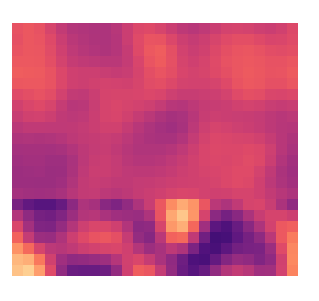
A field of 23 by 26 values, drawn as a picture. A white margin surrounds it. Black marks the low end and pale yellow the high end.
Ninth with the lowest average: bottom right. Mirror symmetry: none. Grain: blotchy. Seam: horizontal, 70% of the way down, the top part calmer.
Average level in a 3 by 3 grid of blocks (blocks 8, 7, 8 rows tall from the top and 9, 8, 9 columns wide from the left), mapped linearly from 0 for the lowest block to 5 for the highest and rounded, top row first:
445 / 123 / 130
